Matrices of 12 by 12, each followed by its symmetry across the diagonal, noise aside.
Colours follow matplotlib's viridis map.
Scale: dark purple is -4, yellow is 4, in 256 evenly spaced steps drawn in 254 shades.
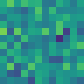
neither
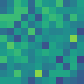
symmetric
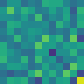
symmetric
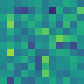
antisymmetric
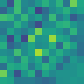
symmetric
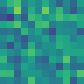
antisymmetric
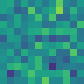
neither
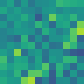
symmetric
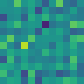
antisymmetric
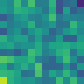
antisymmetric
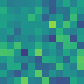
antisymmetric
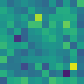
antisymmetric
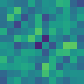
symmetric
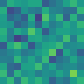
symmetric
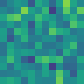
neither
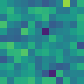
neither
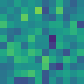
neither
